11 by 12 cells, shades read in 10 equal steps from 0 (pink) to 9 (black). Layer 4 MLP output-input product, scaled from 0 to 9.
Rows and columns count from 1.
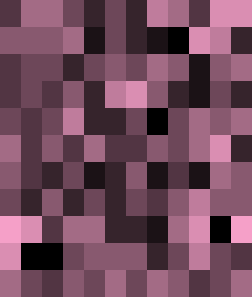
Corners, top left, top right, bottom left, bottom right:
6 1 3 3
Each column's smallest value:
0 1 3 2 3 2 1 2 3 1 1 0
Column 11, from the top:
1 2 4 5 4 1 3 4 9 5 5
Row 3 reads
6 5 5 7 5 4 5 3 4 8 4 3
